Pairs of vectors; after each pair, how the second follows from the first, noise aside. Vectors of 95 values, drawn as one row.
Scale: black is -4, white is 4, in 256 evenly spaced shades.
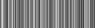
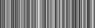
reversed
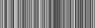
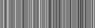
partly zeroed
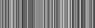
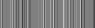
partly zeroed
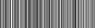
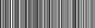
copied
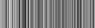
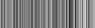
reversed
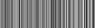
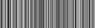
reversed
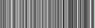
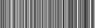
copied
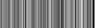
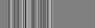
partly zeroed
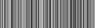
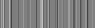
partly zeroed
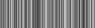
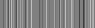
partly zeroed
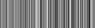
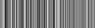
reversed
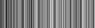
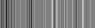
partly zeroed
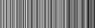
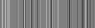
partly zeroed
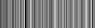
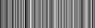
copied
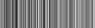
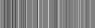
partly zeroed
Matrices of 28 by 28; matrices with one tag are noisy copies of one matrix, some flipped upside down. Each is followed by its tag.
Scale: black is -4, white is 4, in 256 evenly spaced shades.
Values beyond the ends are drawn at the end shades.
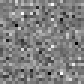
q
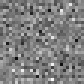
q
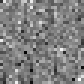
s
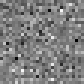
q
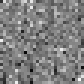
s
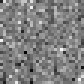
s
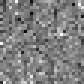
s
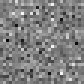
q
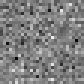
q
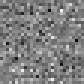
q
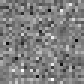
q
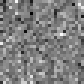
s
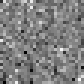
s
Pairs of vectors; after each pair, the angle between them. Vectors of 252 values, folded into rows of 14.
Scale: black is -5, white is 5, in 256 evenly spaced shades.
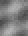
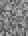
orthogonal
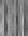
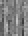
nearly opposite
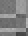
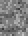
partly opposed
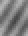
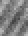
nearly parallel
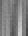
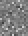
orthogonal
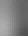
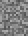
orthogonal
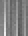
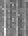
nearly parallel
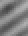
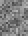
partly aligned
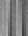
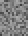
orthogonal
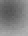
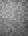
nearly opposite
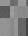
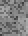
partly opposed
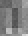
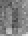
nearly parallel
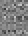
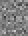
nearly opposite
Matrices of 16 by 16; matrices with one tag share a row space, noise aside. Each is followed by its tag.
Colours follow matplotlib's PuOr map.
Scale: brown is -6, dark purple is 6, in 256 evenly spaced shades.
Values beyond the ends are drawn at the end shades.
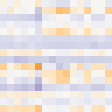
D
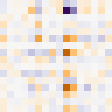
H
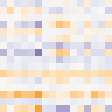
D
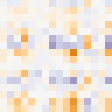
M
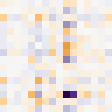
H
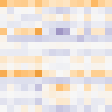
D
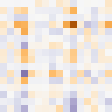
M
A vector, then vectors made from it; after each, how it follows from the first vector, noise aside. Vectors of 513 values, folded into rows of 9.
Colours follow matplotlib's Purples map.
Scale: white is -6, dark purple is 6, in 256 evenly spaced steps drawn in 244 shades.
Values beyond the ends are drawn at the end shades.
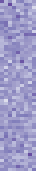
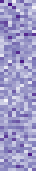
scaled up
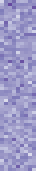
sign-scrambled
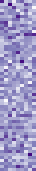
scaled up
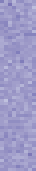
shrunk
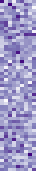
scaled up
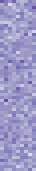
sign-scrambled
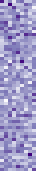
scaled up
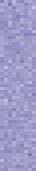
shrunk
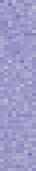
shrunk
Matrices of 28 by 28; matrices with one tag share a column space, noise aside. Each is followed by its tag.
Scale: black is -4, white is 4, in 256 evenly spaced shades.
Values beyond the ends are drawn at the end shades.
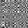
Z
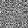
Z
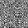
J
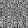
J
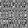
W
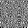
J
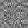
W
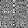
Z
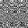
Z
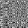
J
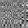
W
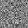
W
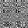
Z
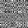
Z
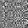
W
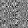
W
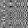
W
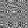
Z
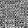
J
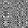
J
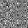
W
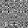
Z
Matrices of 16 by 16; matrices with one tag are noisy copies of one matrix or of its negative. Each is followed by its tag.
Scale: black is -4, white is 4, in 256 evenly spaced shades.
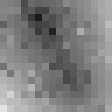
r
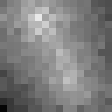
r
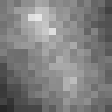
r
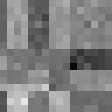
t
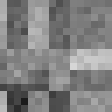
t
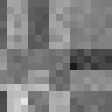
t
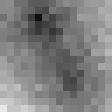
r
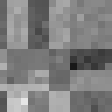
t
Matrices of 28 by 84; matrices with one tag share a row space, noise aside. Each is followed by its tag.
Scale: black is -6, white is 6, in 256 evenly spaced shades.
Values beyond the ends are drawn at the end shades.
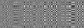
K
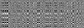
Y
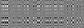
Y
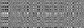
Y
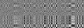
K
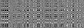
Y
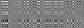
Y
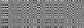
Y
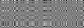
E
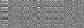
Y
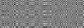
E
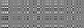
Y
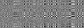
K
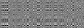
Y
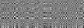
E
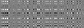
Y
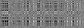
Y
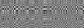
E
